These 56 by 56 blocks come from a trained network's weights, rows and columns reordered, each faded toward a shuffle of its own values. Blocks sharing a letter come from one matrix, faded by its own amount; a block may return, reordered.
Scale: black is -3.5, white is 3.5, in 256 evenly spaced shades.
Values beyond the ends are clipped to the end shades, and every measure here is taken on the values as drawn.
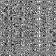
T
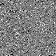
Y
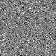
Y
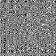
T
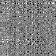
T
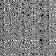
T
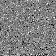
Y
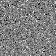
Y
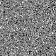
Y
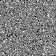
Y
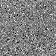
Y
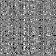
T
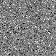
Y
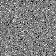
Y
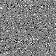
Y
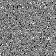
Y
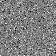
Y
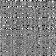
T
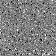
Y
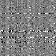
T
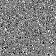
Y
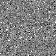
Y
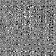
T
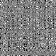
T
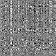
T
